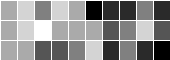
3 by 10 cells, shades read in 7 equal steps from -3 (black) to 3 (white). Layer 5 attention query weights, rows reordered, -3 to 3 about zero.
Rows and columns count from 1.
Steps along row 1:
up down up down down up same up down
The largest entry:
3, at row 2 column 3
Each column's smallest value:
1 1 -1 -1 0 -3 -2 -2 -2 -3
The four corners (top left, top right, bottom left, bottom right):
1 -2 1 -3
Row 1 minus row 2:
0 0 -3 1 0 -4 -1 -2 -2 -1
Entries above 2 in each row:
0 1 0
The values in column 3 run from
-1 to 3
